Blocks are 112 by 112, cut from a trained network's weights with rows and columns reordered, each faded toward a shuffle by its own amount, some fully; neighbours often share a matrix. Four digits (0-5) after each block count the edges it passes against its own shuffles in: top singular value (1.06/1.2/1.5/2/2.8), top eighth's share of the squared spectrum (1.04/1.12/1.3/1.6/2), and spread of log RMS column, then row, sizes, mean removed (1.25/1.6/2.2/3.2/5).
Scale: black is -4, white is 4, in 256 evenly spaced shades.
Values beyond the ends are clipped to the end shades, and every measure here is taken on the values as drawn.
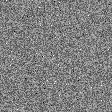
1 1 0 0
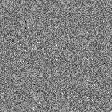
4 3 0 1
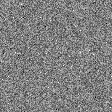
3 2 0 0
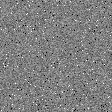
0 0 0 0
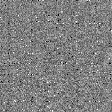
3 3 1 2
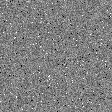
0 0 0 0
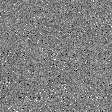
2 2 0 1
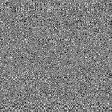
4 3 0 3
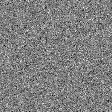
2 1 0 0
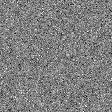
2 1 0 0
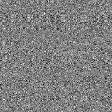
4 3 0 3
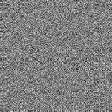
4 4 0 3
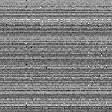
5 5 2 4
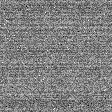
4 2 0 1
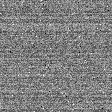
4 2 0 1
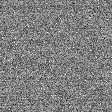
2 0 0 0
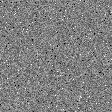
0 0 0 0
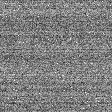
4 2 0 1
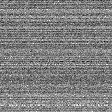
5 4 1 3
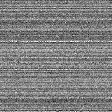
5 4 2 4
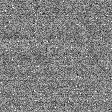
2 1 0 0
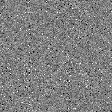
2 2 1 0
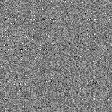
4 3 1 2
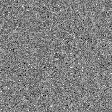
3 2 0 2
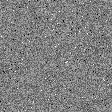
0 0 0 0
